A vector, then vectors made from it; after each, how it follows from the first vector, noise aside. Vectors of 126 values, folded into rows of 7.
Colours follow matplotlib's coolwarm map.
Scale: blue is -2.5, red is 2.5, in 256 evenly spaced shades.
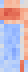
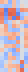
sign-scrambled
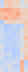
shrunk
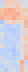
shrunk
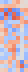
sign-scrambled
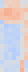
shrunk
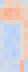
shrunk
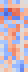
sign-scrambled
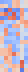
sign-scrambled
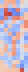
sign-scrambled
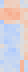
shrunk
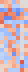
sign-scrambled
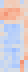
shrunk
